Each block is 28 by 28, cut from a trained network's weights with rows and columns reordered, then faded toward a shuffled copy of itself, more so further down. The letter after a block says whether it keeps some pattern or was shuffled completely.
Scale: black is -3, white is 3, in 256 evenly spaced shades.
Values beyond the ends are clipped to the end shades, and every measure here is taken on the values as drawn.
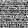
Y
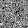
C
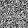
Y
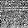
Y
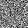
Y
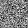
C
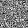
C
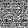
Y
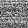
Y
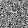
C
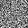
C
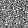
C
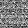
Y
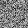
C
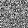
C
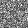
C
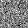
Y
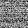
Y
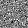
C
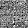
Y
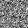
Y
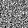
C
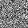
C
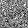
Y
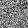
C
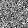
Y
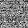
Y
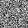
C
